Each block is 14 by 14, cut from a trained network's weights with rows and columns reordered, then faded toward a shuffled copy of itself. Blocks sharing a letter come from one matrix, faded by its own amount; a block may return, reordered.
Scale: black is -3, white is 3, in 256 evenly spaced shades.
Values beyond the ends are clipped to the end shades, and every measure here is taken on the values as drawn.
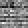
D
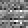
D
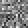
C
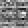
D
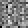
C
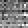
D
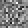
C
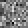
C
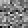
C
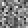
C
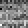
D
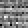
D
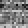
D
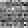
D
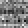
D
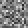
C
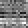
D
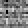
D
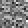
C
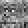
D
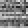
D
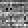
D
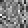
C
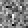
C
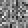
C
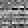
D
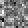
C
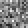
C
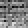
D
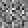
C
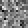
C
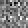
C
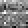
D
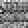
D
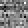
D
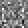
C
